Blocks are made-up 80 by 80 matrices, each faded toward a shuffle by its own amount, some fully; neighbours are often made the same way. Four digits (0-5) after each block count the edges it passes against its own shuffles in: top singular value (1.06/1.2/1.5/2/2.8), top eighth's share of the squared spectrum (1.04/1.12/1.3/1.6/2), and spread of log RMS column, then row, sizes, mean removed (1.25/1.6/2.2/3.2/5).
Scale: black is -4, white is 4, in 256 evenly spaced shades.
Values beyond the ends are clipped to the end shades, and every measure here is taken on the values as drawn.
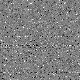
2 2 0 2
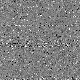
2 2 0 2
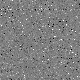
1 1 0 0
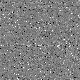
1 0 0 0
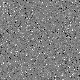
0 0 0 0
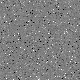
0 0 0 0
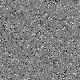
0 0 0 0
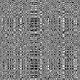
5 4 3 3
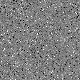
1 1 0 0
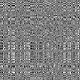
5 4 3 3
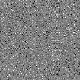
4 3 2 1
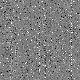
3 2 1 0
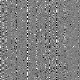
4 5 3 0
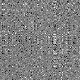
4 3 2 2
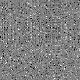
4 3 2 1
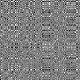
5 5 3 3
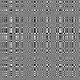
5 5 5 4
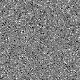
3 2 1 0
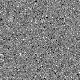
3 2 0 0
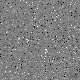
1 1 0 0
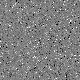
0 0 0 0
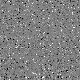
3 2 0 1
